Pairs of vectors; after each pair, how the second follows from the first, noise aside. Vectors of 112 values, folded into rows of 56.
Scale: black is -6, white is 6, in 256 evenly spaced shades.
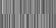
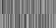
negated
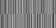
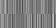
negated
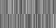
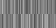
reversed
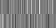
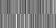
reversed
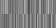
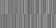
shrunk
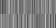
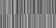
shuffled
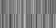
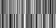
scaled up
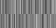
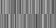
negated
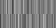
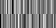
scaled up
